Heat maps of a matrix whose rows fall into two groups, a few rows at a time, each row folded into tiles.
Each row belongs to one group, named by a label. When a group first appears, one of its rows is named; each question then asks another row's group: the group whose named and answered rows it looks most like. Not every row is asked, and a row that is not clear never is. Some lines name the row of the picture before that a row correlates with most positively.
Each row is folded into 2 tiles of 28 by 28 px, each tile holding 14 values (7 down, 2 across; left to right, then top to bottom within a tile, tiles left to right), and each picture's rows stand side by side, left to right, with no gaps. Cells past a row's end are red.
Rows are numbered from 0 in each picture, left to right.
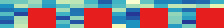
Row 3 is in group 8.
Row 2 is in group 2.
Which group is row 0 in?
2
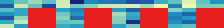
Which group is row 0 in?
2
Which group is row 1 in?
8
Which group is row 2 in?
8
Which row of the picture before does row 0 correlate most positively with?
0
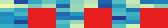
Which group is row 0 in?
8
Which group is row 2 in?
2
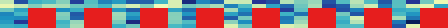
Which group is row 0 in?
8
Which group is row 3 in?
8
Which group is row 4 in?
2
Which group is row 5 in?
2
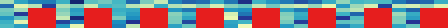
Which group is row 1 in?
8
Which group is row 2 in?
8
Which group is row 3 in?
8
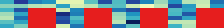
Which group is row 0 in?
8
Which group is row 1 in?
2
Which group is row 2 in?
8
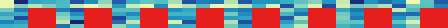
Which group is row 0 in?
8
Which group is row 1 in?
8
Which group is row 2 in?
2
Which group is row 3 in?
8
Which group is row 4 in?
8
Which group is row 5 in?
2
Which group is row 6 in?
8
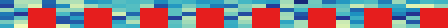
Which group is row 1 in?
2
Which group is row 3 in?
2
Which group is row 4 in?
2
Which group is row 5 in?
8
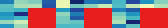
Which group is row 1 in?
8
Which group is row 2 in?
8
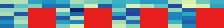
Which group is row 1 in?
2
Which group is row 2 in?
2
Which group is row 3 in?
2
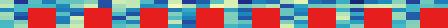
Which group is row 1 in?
2
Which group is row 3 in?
8
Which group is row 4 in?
8
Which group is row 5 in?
2
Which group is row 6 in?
8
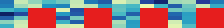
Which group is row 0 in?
2
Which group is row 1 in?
2
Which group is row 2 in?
2
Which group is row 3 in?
2
